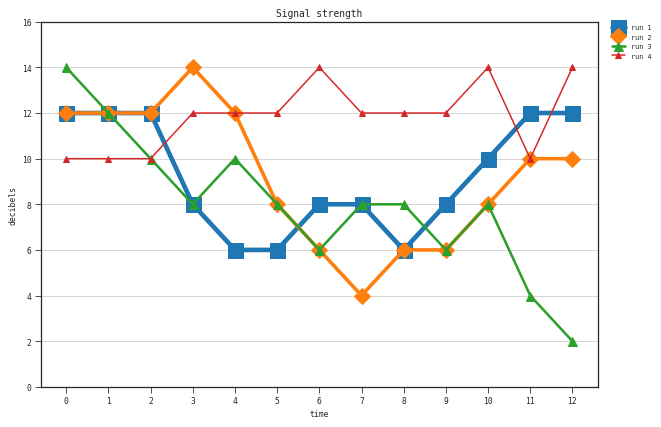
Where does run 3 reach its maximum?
0
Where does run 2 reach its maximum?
3
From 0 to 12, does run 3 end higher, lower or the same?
lower
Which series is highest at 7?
run 4
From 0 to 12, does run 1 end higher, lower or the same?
the same
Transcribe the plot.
Title: Signal strength
x-axis: time, ticks 0 1 2 3 4 5 6 7 8 9 10 11 12
y-axis: decibels, ticks 0 2 4 6 8 10 12 14 16
Legend: run 1, run 2, run 3, run 4
Values:
run 1: 12 12 12 8 6 6 8 8 6 8 10 12 12
run 2: 12 12 12 14 12 8 6 4 6 6 8 10 10
run 3: 14 12 10 8 10 8 6 8 8 6 8 4 2
run 4: 10 10 10 12 12 12 14 12 12 12 14 10 14
